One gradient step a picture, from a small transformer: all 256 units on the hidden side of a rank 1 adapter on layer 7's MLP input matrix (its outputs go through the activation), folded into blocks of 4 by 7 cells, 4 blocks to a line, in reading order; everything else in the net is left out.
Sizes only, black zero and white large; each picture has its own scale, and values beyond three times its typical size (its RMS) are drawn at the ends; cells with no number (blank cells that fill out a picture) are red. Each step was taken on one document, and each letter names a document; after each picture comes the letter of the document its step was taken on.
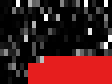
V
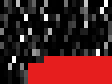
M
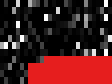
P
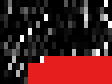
M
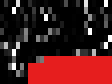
V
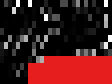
V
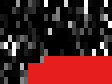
P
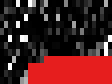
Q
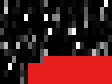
Q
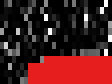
M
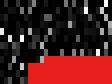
M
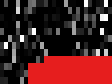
P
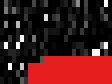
Q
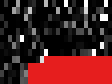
P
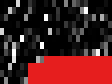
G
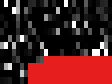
P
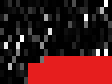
M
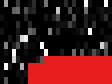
P
